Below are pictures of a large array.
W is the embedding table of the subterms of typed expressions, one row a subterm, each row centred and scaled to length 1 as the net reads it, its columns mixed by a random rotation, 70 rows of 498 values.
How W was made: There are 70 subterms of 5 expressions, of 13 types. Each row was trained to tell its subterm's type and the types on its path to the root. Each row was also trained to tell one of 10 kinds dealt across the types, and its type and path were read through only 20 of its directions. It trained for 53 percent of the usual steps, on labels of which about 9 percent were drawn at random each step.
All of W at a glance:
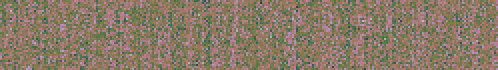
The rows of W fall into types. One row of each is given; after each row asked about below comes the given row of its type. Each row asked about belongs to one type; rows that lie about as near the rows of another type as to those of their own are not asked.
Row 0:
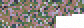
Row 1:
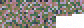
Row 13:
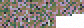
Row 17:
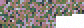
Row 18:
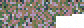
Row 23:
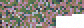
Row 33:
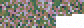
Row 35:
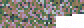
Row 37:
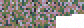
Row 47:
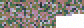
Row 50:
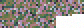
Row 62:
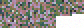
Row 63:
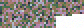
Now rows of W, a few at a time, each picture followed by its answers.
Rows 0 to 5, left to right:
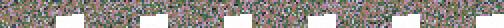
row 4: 62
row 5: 23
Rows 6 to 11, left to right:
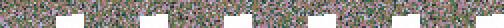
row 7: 50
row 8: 35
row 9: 47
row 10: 0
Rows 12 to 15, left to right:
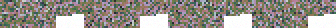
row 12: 35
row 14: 47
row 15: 18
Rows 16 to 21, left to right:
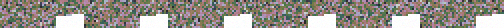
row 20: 35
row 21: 17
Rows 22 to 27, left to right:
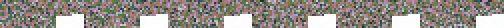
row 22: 18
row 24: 37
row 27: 23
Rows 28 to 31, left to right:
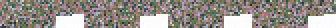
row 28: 13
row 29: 50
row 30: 63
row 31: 0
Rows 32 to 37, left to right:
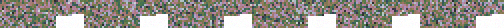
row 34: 37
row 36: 62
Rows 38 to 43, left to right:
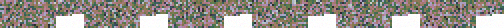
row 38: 47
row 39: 50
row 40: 63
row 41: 23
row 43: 18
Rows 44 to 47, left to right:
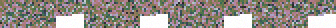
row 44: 23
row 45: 18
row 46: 33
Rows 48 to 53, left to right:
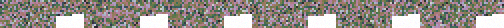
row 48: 63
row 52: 63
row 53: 63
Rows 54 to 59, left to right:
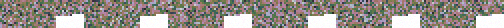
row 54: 50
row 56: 37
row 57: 33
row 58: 0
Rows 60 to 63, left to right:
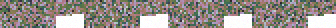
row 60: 47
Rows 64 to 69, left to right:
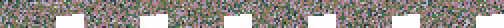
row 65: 47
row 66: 50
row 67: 13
